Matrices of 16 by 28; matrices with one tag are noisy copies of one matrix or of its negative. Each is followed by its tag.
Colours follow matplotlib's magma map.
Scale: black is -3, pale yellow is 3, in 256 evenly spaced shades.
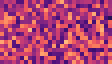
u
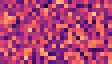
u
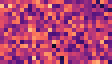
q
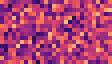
q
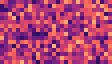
q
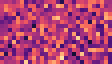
u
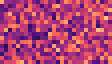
q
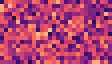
q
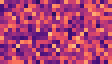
q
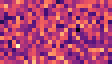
u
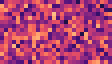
q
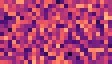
u
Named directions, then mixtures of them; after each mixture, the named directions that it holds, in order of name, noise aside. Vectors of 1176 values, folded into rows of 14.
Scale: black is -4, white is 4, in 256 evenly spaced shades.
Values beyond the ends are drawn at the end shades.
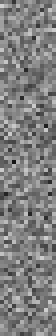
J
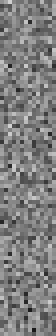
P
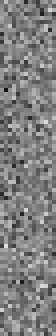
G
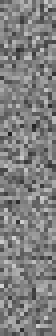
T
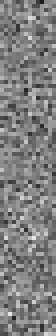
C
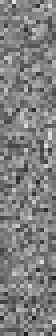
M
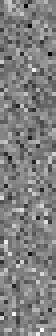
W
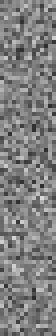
T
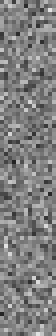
G, J, W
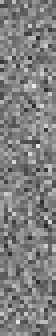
J, T, W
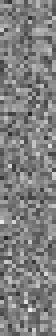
C, P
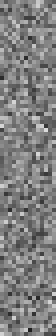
C, G, J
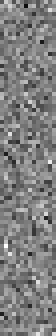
G, J, W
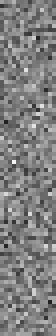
J, T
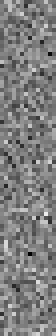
G, W
